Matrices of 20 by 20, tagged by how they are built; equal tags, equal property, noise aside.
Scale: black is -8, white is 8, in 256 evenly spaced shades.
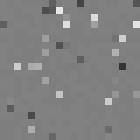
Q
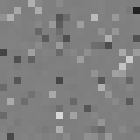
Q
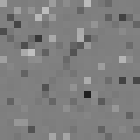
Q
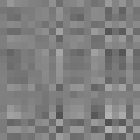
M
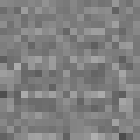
M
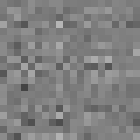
M
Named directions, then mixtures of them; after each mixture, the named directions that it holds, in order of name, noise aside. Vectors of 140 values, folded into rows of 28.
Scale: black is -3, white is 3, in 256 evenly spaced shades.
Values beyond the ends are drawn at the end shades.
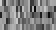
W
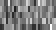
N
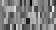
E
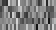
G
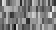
E, W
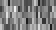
E, N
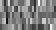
N, W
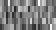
N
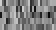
W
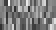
G, N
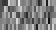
G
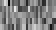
G, N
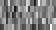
N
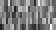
N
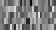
E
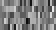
E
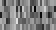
W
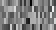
E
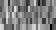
N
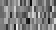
E, G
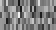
G, W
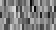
E, W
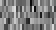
E, W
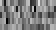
N, W
